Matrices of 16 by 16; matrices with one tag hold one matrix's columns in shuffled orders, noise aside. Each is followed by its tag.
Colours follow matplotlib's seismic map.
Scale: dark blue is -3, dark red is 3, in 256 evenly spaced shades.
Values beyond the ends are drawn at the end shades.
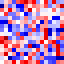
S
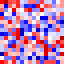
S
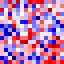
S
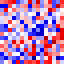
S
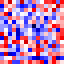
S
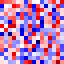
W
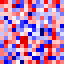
S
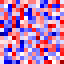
W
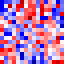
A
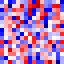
A
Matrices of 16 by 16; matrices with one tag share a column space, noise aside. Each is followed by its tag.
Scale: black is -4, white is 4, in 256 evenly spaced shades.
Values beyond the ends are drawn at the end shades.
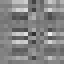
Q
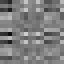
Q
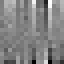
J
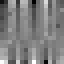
J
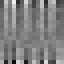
J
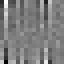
J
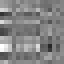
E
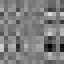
E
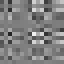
Q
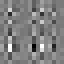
E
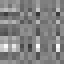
E
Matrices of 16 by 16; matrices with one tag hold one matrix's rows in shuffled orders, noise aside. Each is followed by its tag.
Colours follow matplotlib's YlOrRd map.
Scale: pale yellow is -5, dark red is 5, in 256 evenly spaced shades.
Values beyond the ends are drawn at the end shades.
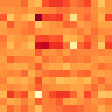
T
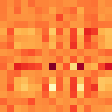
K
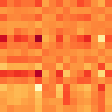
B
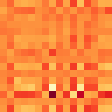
K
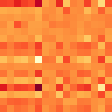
B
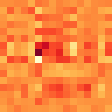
T
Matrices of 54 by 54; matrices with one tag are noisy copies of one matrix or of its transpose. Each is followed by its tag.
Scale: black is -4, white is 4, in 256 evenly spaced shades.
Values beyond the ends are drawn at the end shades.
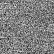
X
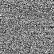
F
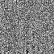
F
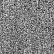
X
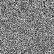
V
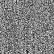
F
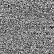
F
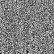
F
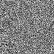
V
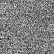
X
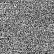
X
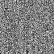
F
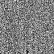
F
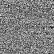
F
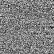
F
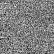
X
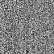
F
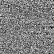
F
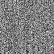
F
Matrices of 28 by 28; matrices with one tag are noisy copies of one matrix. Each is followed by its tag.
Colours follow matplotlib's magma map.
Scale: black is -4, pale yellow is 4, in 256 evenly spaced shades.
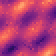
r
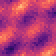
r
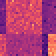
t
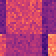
t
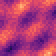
r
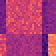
t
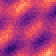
r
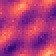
r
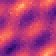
r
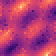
r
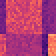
t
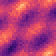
r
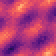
r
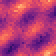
r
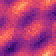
r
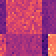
t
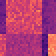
t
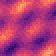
r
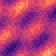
r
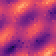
r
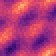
r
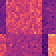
t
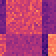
t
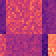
t
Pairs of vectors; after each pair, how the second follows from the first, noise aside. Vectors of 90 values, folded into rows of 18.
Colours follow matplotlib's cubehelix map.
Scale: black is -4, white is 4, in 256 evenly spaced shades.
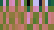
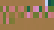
partly zeroed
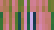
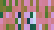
sign-scrambled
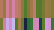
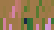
partly zeroed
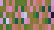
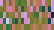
copied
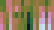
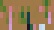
partly zeroed
